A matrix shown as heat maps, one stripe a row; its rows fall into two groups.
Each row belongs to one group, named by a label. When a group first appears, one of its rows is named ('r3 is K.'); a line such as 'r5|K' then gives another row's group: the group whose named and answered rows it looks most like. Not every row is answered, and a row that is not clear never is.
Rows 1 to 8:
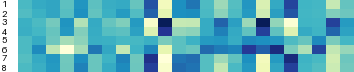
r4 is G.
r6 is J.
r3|G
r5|J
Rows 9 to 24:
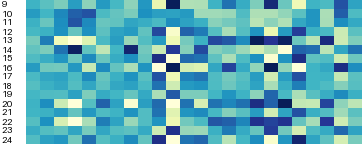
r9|G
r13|J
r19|G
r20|J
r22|J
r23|G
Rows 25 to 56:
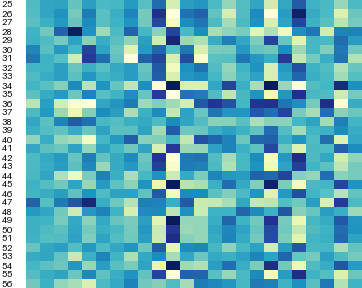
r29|G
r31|J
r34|G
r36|J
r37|J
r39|G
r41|G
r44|J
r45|G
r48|J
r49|G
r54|G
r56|J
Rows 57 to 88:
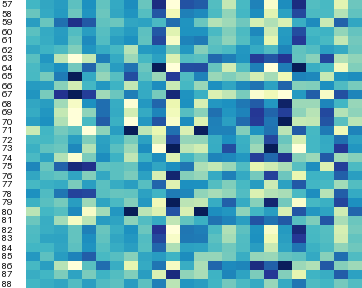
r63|J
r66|J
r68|J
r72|G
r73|G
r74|J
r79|G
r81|J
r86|J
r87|G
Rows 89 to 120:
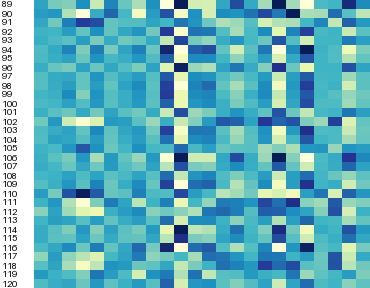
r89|G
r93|G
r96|G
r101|G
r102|J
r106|G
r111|J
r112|J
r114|G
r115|G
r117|J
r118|J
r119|J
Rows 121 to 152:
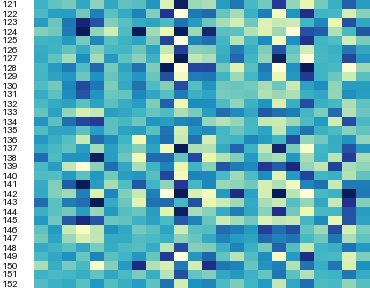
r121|G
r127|G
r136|J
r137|G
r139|J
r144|G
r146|J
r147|J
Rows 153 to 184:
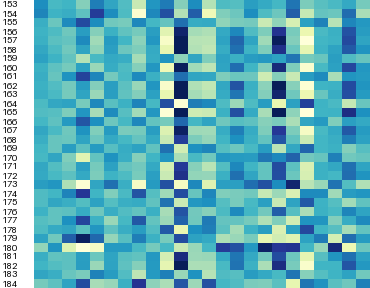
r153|J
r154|J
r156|G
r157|G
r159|J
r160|G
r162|G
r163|G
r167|G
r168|G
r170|J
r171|G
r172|G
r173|J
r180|J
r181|G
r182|G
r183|J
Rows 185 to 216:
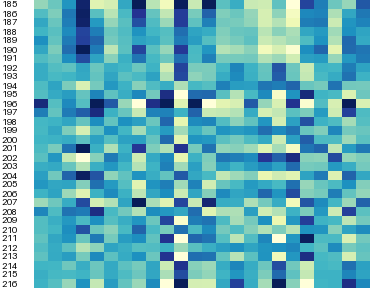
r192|G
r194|J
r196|J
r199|J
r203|J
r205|J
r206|J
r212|J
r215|G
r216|G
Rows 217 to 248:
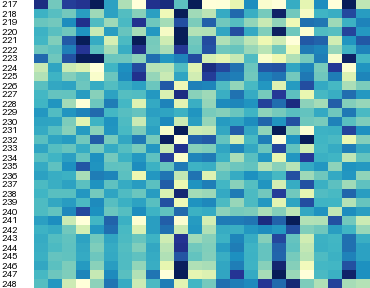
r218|G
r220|G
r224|J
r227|G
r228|J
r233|G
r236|J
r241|J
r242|J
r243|G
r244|G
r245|G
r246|G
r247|G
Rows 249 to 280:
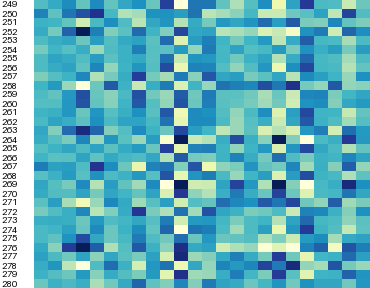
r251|J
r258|J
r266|G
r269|G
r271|J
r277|G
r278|J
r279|G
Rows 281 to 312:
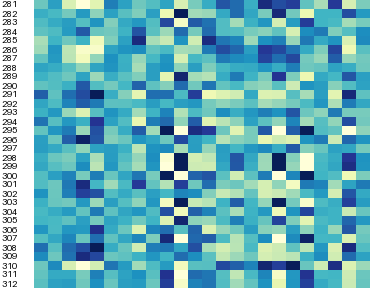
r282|G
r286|J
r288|J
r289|G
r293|J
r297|J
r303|G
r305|G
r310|J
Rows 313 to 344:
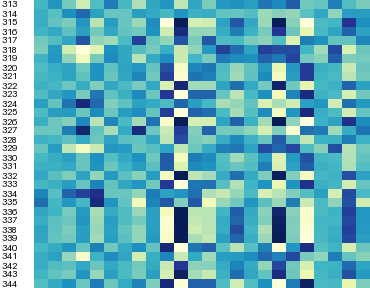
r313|J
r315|G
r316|G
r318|J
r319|J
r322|G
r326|G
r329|J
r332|G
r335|J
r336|G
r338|G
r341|J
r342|G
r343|G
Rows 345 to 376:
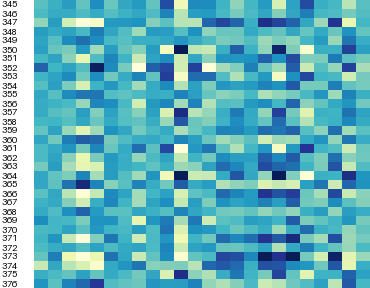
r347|J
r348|J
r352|J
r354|J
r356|J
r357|G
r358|G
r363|J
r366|J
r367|J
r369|J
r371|J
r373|J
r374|J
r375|G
